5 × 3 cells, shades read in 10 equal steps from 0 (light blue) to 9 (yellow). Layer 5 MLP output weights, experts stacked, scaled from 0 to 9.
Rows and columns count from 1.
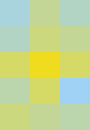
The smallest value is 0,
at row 4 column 3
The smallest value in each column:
1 4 0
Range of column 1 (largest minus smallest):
5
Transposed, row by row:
1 2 6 3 5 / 4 5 9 6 4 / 2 4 6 0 3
